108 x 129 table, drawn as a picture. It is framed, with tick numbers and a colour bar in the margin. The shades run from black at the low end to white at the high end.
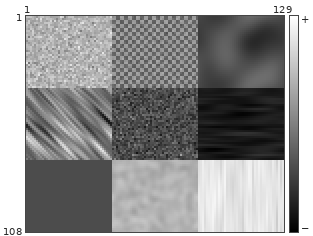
It is made of 3 by 3 panels. Panel 1,1: high, fine-grained. Panel 1,2: middling, checkered, strong in contrast. Panel 1,3: low, smooth. Panel 2,1: middling, slanting down to the right, strong in contrast. Panel 2,2: low, fine-grained. Panel 2,3: very low, streaked across, faint in contrast. Panel 3,1: low, flat. Panel 3,2: high, blotchy, faint in contrast. Panel 3,3: very high, streaked downward, faint in contrast.
